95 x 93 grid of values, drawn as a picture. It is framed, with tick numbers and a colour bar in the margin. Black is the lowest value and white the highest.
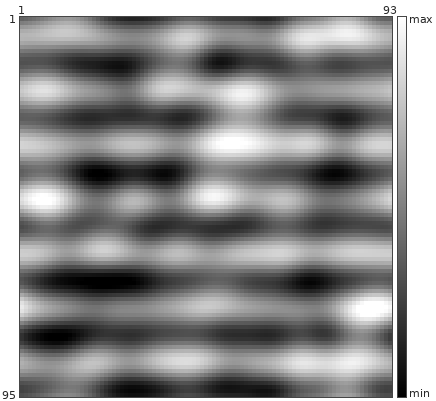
Average level on the scale: 50%. Ninth with the lowest average: bottom left. Stripes: horizontal, repeating 7 times.
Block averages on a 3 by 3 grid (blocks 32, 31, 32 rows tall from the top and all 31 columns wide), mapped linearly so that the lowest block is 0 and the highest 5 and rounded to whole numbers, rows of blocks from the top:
3 5 5
4 4 4
0 2 4
